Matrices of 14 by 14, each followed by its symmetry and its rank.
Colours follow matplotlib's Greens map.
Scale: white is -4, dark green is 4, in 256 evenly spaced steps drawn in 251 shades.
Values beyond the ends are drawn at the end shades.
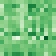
neither, rank three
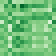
neither, rank three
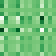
neither, rank one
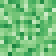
antisymmetric, full rank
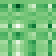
neither, rank one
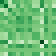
symmetric, rank three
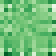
antisymmetric, rank two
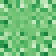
antisymmetric, rank two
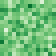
antisymmetric, full rank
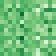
neither, rank three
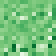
neither, rank three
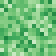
antisymmetric, full rank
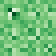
symmetric, rank three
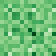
symmetric, rank three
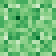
symmetric, rank three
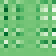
neither, rank one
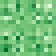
antisymmetric, rank two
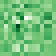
antisymmetric, rank two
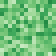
antisymmetric, full rank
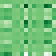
neither, rank one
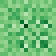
symmetric, rank three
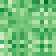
antisymmetric, rank two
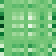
neither, rank one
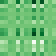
neither, rank one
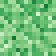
antisymmetric, full rank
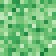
antisymmetric, full rank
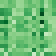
neither, rank three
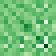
symmetric, rank three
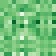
antisymmetric, rank two
